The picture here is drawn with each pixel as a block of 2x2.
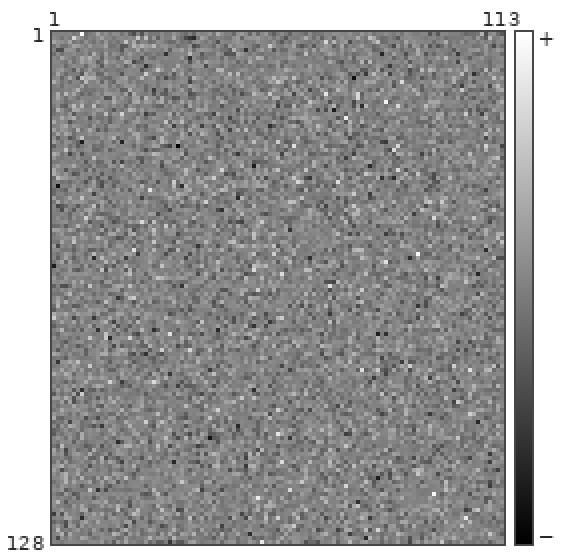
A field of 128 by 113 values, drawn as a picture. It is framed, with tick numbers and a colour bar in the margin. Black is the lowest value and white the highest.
Odd rows or columns: none. Histogram: heavy tails on both sides. Stripes: none. Average level on the scale: 50%. Grain: fine.
